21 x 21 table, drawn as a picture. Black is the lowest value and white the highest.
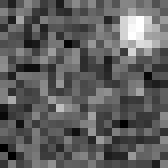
The ninth with the highest average is the top right. No single row or column stands out from its neighbours. Overall the values sit about 40% of the way up the scale. A single bump stands in the top right.
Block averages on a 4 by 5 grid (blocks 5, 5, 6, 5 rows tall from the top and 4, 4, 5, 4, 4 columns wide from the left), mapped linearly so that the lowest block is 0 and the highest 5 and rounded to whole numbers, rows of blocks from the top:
10155
11122
02200
01101
